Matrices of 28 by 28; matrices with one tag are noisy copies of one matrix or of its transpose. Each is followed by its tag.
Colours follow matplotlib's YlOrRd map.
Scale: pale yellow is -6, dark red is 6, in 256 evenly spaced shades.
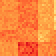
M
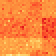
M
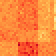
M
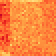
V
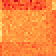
V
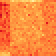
V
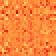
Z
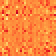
Z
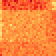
V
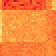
V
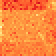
V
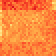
V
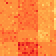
M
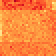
V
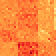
M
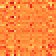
Z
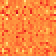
Z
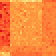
V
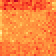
V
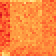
V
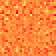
Z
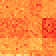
M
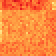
V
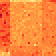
V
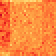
V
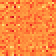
Z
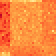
V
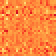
Z
